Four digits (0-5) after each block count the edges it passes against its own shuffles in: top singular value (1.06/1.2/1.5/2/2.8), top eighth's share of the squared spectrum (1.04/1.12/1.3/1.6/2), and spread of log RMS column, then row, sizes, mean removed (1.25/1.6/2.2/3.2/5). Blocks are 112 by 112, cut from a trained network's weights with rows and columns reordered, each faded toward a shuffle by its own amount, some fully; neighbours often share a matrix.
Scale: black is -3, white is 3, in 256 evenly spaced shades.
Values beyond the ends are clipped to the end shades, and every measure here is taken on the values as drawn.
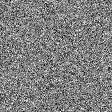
1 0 0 0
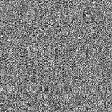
4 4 1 2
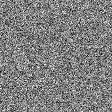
1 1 0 0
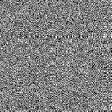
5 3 2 2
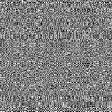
5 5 1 4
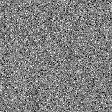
3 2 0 0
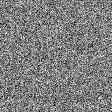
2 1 0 0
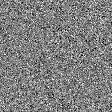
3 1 0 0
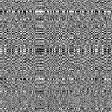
5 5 3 4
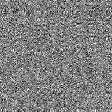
4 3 2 1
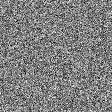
2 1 0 0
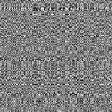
5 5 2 4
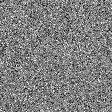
0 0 0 0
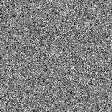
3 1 0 0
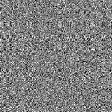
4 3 2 2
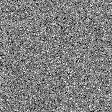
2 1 0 0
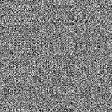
4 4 2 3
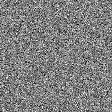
2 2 0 0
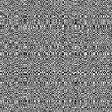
5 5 4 4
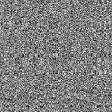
4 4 2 2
